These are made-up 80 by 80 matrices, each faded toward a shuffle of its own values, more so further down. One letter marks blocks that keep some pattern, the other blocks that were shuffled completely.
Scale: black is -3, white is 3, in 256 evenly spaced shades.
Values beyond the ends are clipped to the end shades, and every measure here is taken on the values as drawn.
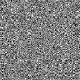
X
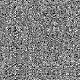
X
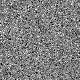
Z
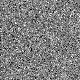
Z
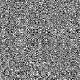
X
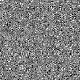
X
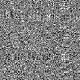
X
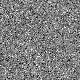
Z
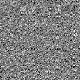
X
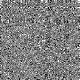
X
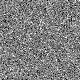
Z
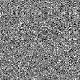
X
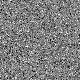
Z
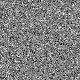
Z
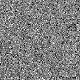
X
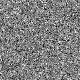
Z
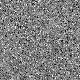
Z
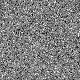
Z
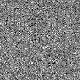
X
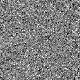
X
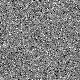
Z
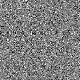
X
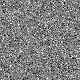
Z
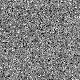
Z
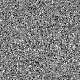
X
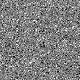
X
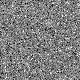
Z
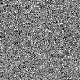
X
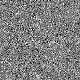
X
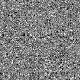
X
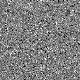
X
